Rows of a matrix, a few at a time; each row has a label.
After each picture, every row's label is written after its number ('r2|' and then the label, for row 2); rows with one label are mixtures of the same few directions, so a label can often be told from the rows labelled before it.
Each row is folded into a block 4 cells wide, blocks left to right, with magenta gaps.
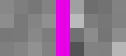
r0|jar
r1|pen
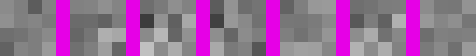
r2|pen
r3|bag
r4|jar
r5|pen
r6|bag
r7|jar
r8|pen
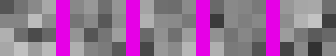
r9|bag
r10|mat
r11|pen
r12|pen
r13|jar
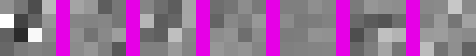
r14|jar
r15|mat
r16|jar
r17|jar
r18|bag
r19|bag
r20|pen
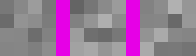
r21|jar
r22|bag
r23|pen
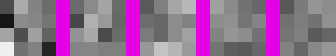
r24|pen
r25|jar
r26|bag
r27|bag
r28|mat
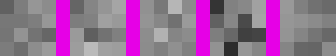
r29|mat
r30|bag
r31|pen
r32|mat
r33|bag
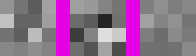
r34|jar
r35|bag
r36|jar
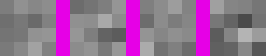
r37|bag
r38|bag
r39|pen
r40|bag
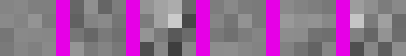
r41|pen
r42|pen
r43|jar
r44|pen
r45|bag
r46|jar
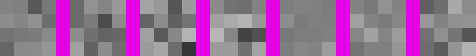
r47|pen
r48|mat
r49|mat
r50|bag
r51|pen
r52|pen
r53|mat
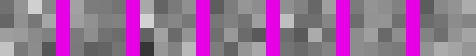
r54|pen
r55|bag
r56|pen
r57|mat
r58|jar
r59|jar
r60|bag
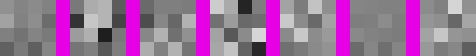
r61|jar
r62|jar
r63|jar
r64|mat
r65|pen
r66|jar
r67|pen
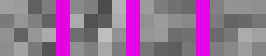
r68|mat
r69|jar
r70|bag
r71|bag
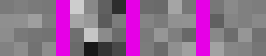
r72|bag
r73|bag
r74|mat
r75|pen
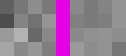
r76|jar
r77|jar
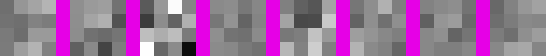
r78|bag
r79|jar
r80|pen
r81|mat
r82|jar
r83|pen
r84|jar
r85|bag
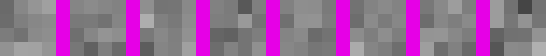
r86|bag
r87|bag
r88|pen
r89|pen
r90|jar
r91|pen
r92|pen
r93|pen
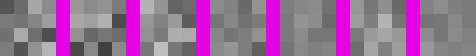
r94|mat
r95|jar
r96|mat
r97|mat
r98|jar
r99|mat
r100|pen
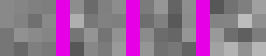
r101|bag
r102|pen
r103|mat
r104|bag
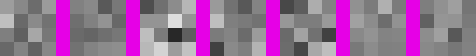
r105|jar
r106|pen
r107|bag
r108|pen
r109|mat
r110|pen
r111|jar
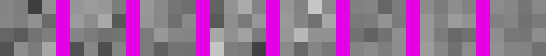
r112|pen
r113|jar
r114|bag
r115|pen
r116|pen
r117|pen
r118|bag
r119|mat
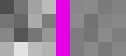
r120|bag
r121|jar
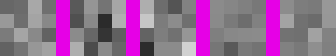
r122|mat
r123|mat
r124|pen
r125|bag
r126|jar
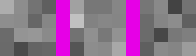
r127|bag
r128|pen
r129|pen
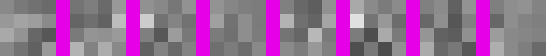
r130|bag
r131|jar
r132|jar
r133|jar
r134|jar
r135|jar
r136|mat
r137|pen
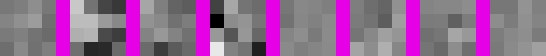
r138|jar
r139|bag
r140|bag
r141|pen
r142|jar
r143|jar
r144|bag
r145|mat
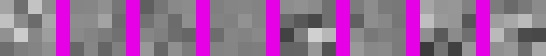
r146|pen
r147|jar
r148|mat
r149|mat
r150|bag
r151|pen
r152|jar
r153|bag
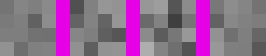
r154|mat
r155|mat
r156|mat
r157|pen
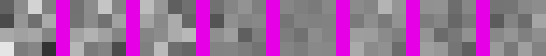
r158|pen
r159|pen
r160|mat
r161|jar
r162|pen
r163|pen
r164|mat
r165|jar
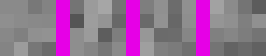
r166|mat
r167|jar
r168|mat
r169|bag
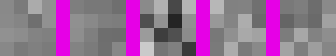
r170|pen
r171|bag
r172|mat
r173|mat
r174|jar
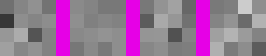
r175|jar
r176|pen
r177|jar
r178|pen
